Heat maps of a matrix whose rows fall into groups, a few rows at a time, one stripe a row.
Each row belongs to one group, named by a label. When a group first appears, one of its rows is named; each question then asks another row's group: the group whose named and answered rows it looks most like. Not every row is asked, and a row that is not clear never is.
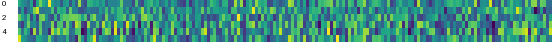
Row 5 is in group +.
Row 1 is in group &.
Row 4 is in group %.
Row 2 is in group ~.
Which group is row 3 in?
%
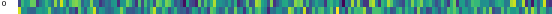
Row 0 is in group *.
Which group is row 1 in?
+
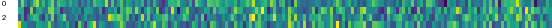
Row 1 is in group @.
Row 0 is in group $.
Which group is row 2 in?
&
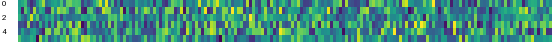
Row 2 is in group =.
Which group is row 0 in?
$
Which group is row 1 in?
%
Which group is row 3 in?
%
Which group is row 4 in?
*
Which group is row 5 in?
~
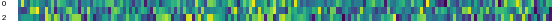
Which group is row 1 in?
&
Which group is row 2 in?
*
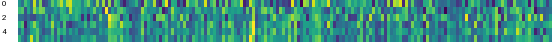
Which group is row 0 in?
%
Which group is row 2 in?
&
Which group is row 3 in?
=
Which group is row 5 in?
=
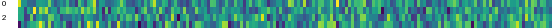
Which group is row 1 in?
~
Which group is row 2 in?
@
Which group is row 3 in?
@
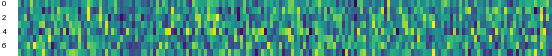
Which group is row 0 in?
=
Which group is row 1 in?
&
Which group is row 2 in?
$
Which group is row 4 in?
*
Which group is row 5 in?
+
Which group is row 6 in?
+
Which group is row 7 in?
~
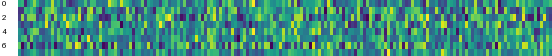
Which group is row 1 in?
*
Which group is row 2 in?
*
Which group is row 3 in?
&
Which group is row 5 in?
$
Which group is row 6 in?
%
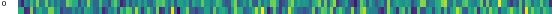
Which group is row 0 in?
&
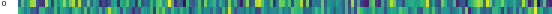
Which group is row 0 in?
*
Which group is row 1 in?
~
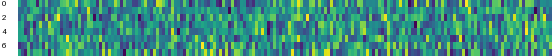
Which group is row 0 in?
~
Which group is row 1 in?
&
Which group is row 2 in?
*
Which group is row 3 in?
@
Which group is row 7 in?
%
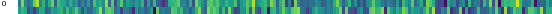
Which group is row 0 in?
$
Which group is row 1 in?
$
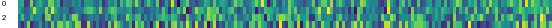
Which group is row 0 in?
@
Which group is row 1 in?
=
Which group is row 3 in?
%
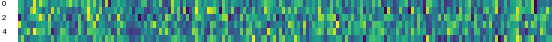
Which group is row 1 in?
=
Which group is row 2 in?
@
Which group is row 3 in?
+
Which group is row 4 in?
+
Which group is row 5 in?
$
